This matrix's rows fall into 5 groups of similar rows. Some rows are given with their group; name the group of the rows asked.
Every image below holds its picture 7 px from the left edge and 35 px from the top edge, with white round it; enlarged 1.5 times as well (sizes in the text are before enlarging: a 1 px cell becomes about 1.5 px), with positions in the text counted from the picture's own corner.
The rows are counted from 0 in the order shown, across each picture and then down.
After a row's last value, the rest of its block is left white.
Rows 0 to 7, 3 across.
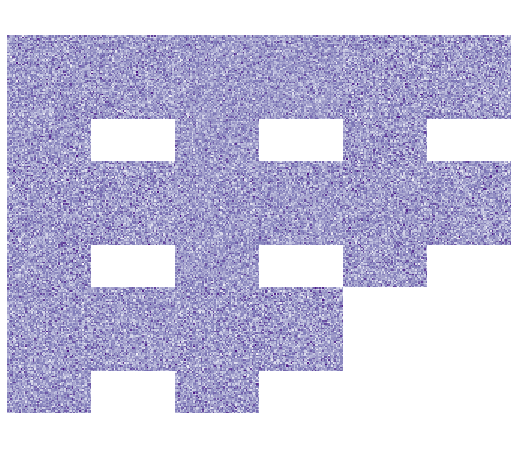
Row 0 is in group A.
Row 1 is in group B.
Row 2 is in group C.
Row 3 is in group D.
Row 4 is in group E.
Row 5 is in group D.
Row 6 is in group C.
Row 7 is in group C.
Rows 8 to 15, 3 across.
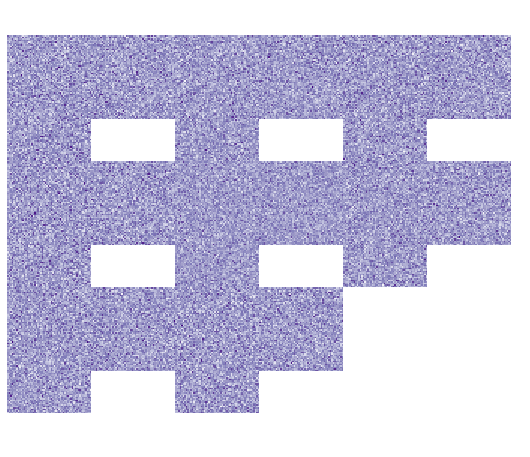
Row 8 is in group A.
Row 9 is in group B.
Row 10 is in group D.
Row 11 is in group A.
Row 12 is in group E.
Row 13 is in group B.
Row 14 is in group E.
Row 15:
C
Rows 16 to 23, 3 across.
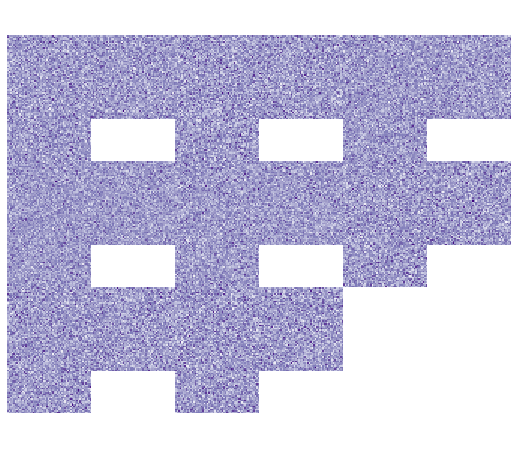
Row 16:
C
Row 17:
A
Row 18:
D
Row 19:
D
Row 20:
B
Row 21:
A
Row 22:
D
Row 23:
C
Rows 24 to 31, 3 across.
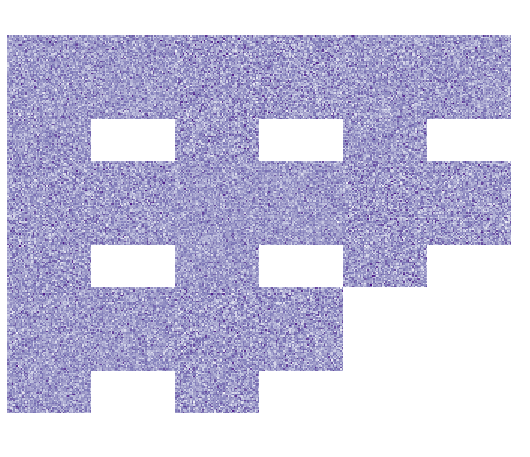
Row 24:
C
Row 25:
D
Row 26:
E
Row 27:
C
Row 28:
A
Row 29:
A
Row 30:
B
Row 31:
B
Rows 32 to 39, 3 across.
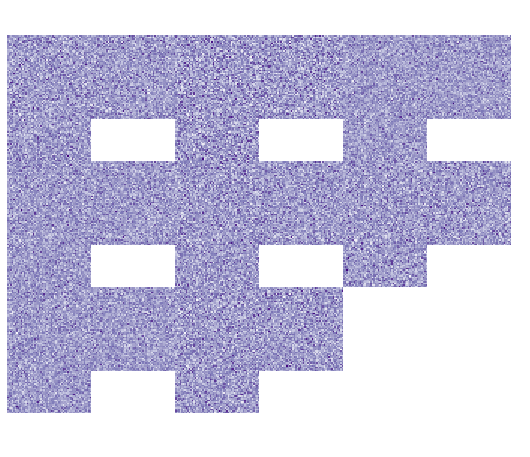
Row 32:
C
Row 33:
C
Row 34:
B
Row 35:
C
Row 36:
C
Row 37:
E
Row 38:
B
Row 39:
B
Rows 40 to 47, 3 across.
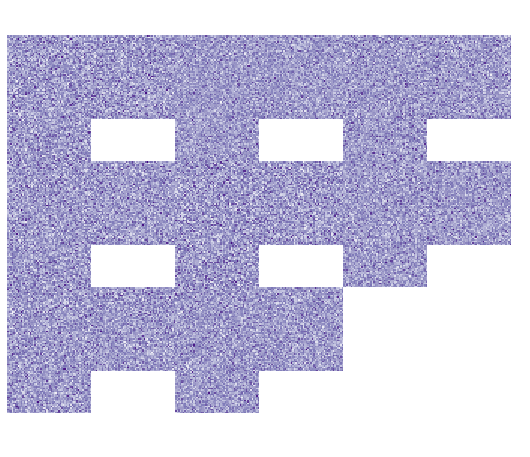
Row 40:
C
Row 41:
D
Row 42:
D
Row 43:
C
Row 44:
C
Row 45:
E
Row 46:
B
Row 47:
D
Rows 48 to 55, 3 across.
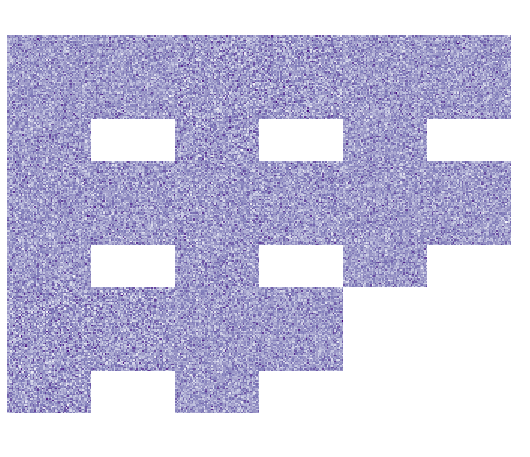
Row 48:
A
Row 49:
E
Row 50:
A
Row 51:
E
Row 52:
C
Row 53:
A
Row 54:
C
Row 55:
E
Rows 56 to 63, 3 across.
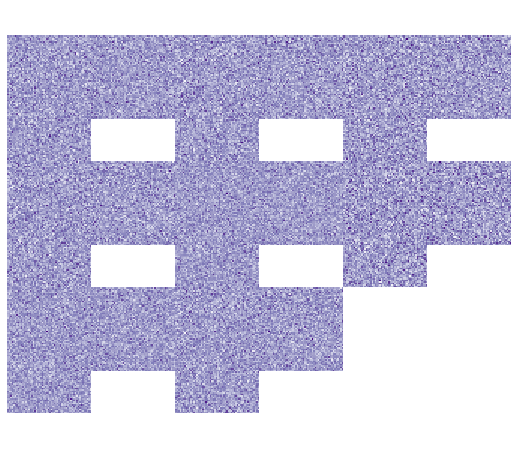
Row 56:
E
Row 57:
B
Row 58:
C
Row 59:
B
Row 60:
A
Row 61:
E
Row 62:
A
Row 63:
B
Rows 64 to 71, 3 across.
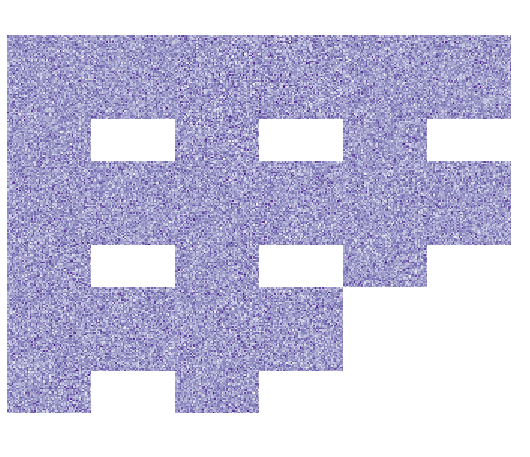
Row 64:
C
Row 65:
E
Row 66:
B
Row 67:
A
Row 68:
D
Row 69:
E
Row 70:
A
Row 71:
C
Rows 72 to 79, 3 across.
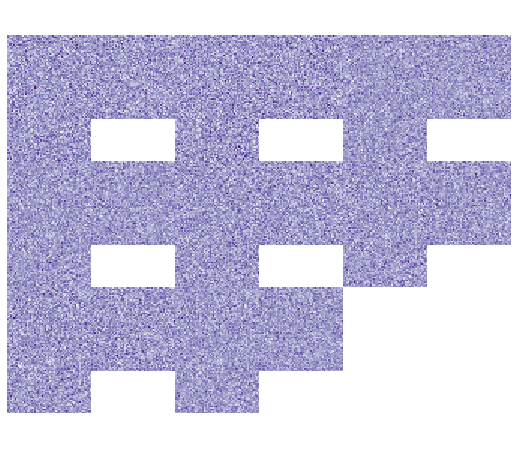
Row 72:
C
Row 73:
A
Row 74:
B
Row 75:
E
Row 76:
D
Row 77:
E
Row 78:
E
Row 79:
E
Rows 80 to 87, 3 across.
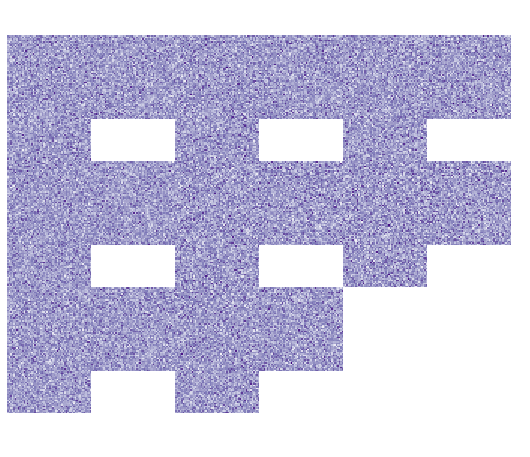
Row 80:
A
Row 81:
A
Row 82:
E
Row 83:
D
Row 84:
B
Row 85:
C
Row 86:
E
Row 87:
D
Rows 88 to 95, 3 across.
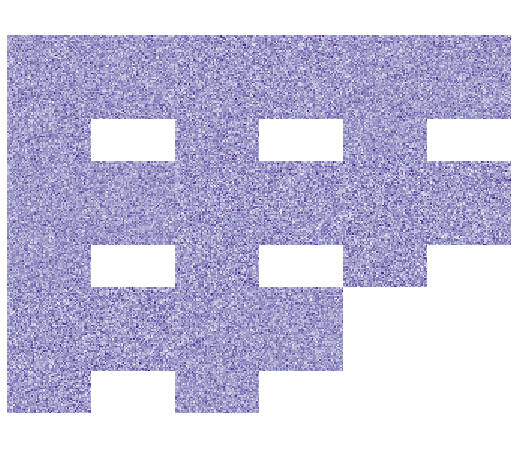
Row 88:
A
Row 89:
C
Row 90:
B
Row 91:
A
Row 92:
A
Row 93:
C
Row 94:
A
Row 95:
B
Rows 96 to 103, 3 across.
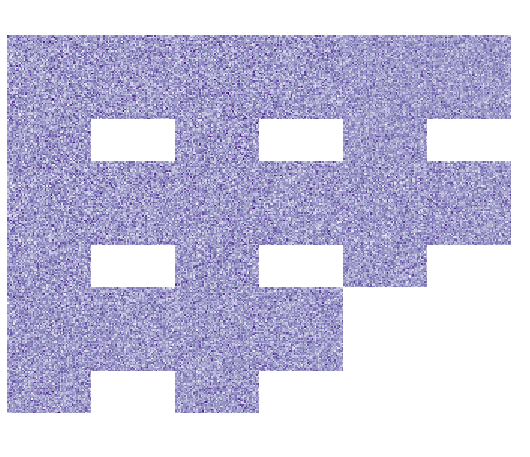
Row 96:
C
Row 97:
A
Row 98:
A
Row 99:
C
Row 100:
A
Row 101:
E
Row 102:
D
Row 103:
A
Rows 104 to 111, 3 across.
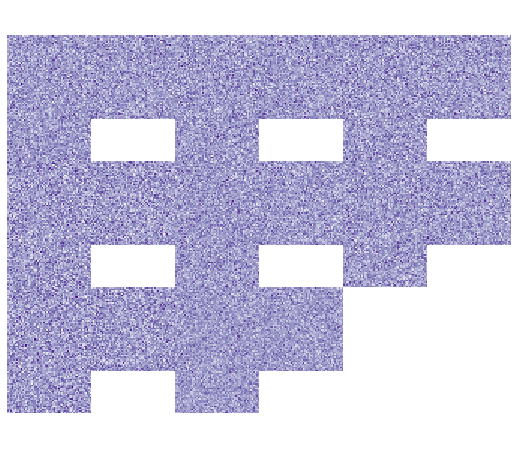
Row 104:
C
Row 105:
E
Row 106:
C
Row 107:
C
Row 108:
D
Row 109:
E
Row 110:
C
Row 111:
D
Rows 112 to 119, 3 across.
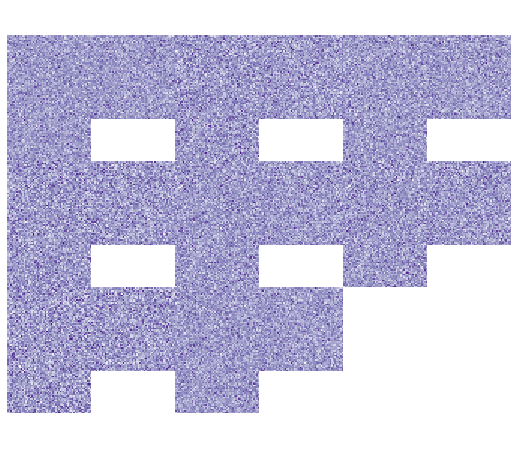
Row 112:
D
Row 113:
D
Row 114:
C
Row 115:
C
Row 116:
D
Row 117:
D
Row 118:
C
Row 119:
D
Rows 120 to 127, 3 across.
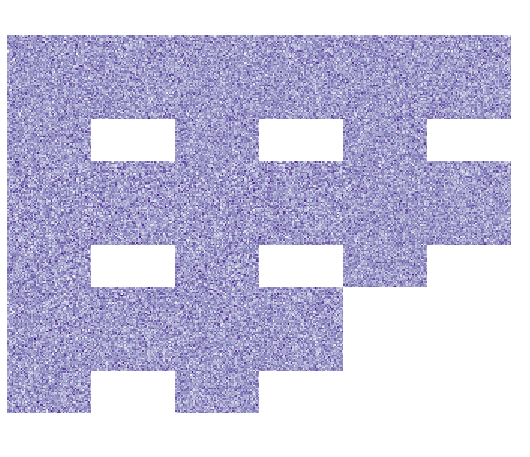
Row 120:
D
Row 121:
D
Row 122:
D
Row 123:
E
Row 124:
E
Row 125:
D
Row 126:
B
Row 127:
D
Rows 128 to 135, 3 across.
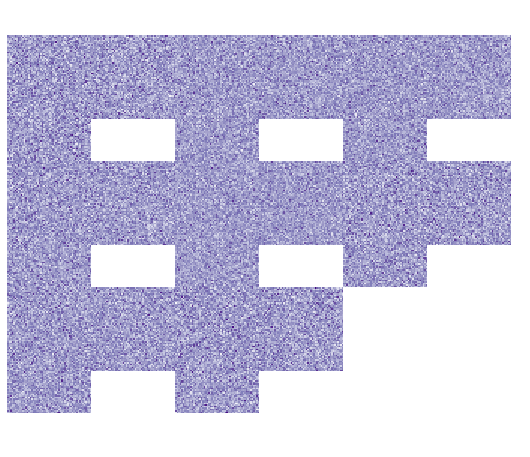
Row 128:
A
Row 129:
E
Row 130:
D
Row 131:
B
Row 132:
E
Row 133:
C
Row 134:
D
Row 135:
D
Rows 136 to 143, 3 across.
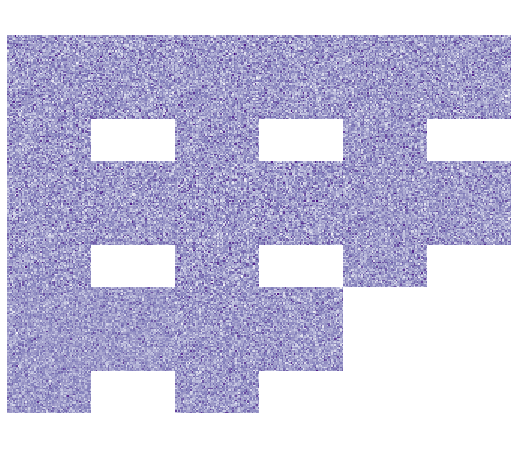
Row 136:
D
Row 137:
D
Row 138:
A
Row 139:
C
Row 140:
E
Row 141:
D
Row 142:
B
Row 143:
D
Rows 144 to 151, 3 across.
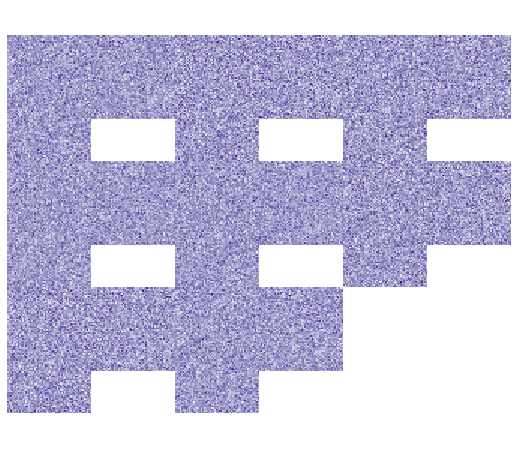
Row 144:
B
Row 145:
C
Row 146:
E
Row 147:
E
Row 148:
E
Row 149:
D
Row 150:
C
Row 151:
B
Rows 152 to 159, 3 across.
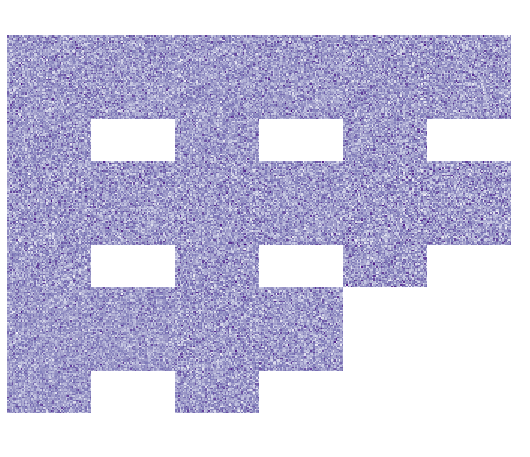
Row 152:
C
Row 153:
B
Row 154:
D
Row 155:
E
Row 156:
C
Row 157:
C
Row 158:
B
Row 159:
C
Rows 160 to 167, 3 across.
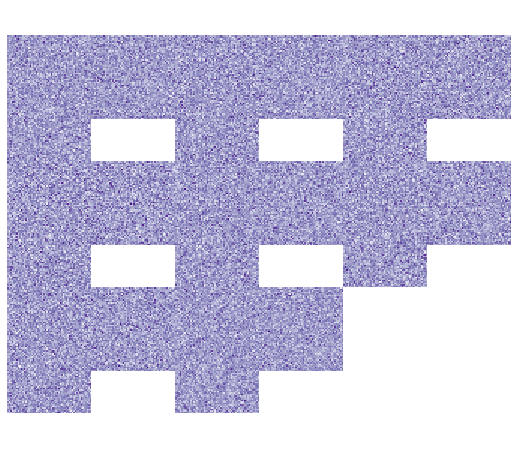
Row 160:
E
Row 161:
C
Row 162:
A
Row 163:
C
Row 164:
A
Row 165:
E
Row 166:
C
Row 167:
B
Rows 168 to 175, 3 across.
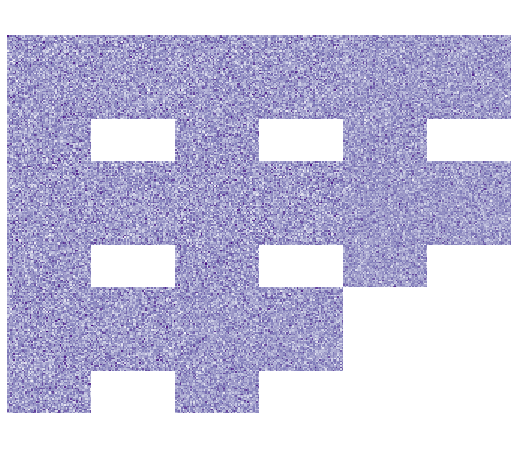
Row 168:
B
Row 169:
C
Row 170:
A
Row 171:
C
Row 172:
C
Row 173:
D
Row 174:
A
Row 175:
B
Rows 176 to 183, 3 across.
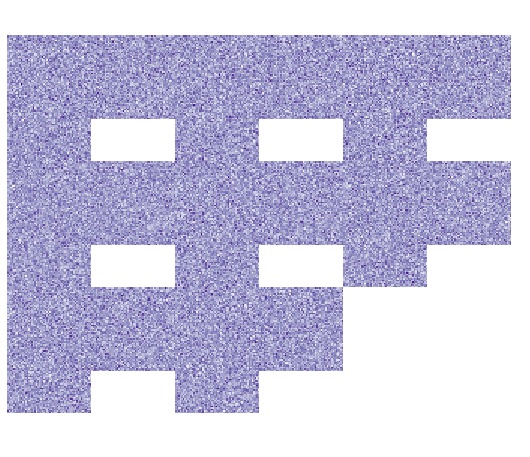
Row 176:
C
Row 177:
E
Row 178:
E
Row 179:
B
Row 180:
C
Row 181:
A
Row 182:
A
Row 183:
E
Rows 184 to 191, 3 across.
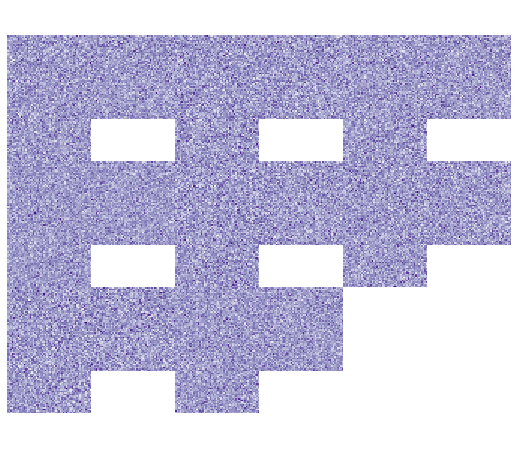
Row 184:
B
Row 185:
D
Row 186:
A
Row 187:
A
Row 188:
C
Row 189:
D
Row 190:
E
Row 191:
A
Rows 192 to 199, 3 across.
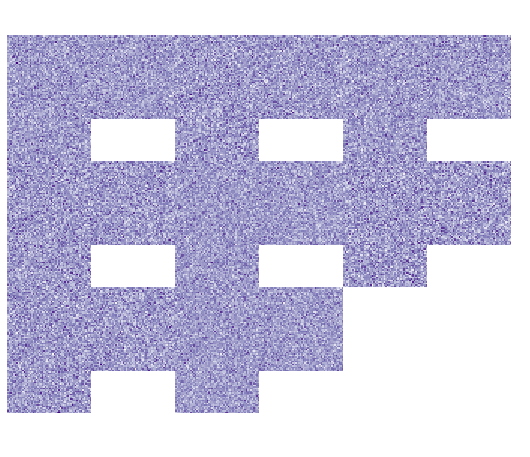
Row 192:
A
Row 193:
A
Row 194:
B
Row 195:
D
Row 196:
D
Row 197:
A
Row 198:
D
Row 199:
D
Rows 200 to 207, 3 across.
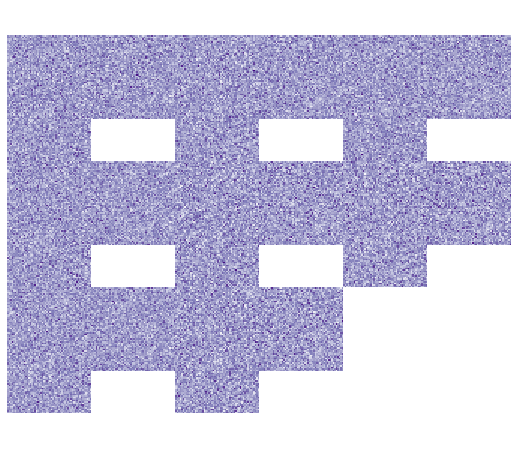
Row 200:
A
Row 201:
E
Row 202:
C
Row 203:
A
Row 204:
B
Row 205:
E
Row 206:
A
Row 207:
E
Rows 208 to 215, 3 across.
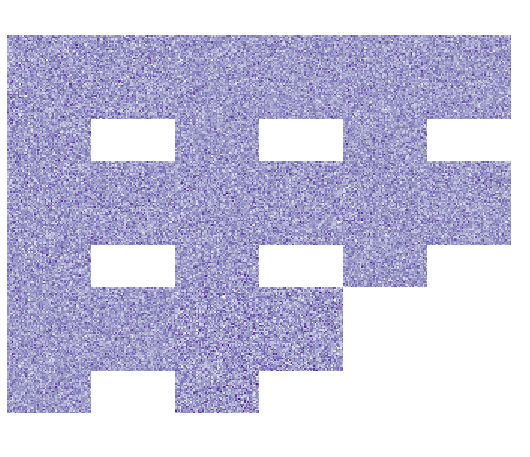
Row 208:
C
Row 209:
B
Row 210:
E
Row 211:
E
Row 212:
A
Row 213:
C
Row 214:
E
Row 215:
A
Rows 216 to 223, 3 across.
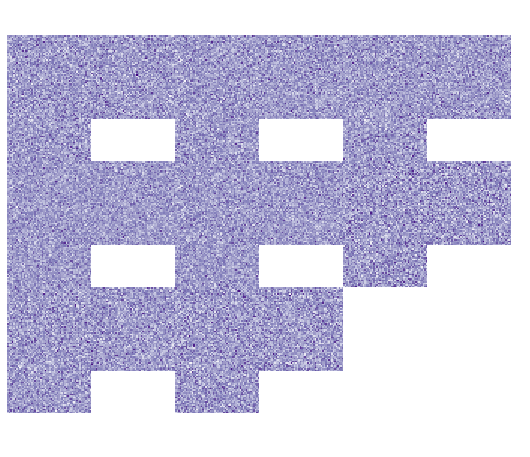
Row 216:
A
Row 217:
B
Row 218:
A
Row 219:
B
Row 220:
B
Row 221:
C
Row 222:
E
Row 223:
C
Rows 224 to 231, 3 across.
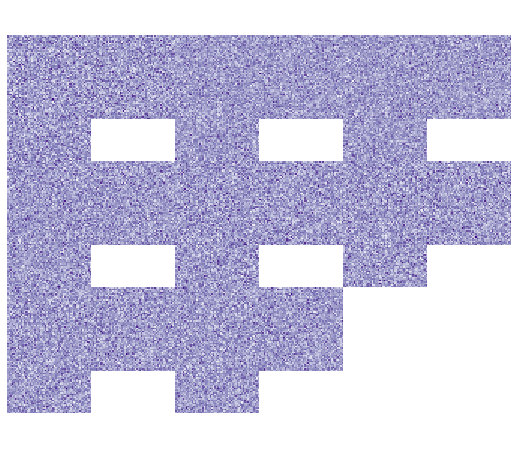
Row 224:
C
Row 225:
A
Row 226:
B
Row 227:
D
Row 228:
A
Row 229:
E
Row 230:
E
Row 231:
E
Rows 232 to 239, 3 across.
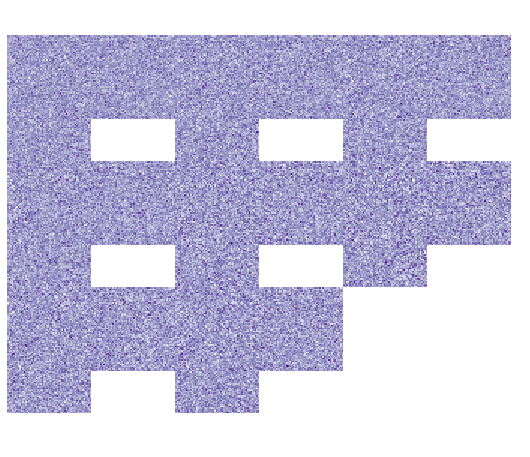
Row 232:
A
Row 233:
A
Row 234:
B
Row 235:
B
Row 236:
C
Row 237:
E
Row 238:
D
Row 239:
C
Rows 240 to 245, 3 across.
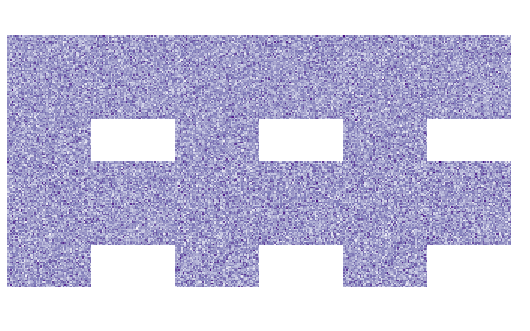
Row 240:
E
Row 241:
B
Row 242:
C
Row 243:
C
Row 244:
E
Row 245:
E
